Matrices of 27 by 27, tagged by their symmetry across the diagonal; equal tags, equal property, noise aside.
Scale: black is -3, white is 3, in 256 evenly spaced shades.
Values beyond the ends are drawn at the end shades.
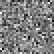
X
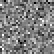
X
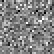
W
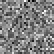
W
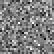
X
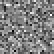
X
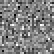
W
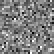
W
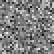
W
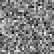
W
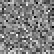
X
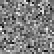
X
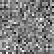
X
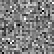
X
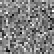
W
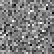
W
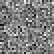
X
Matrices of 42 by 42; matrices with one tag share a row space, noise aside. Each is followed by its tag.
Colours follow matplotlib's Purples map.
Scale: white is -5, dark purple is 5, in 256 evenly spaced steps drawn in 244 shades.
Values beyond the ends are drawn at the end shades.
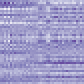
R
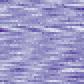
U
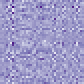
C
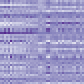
R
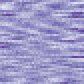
U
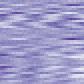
U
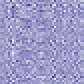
C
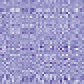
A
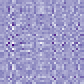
C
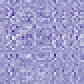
C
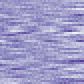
U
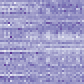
R
